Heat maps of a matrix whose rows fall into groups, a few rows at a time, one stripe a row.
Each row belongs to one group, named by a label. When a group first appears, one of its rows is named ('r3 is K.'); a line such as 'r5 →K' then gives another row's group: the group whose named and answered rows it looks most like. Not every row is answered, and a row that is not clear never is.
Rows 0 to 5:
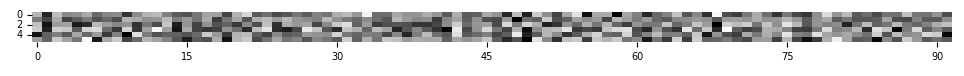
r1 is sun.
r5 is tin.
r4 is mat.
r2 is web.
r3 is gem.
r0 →tin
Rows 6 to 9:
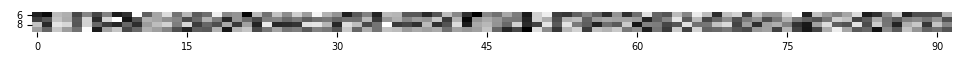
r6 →sun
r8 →gem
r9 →tin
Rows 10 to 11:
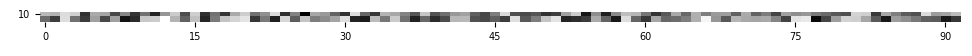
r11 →sun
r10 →gem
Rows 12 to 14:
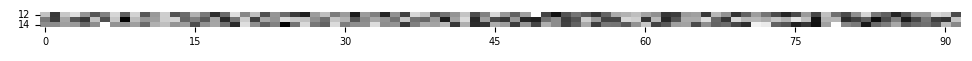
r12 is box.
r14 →tin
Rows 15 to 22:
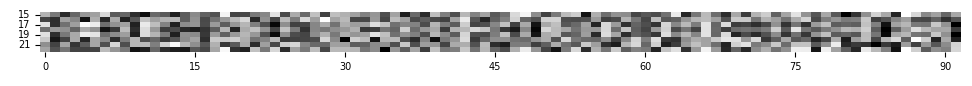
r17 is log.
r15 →web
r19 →log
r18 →mat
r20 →gem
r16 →sun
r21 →sun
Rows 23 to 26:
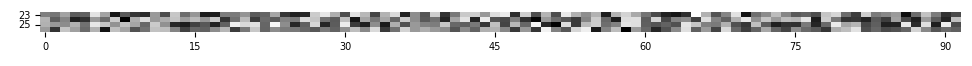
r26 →tin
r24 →sun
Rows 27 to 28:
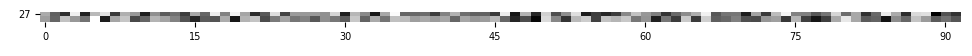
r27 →gem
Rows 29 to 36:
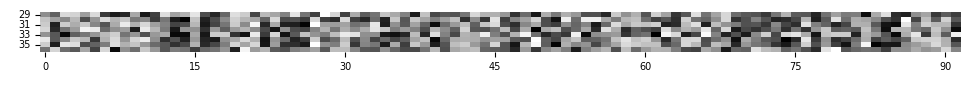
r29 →gem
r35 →box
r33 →web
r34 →box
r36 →mat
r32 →log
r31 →box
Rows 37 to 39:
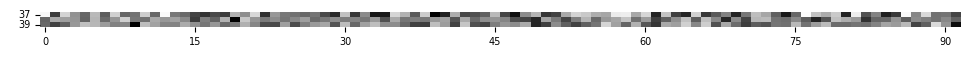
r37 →box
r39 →log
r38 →tin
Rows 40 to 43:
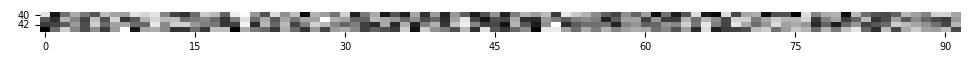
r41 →sun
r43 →mat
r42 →sun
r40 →box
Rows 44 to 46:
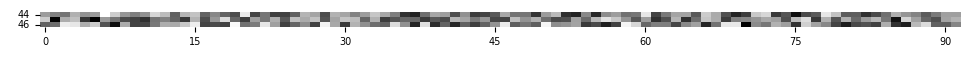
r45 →web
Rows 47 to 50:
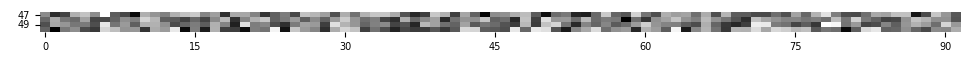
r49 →mat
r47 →log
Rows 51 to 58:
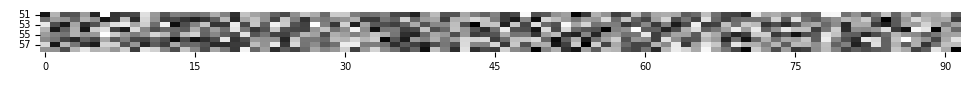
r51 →mat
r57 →web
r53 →box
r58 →log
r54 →gem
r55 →log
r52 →mat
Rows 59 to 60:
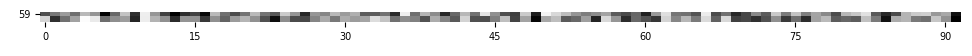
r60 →log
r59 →mat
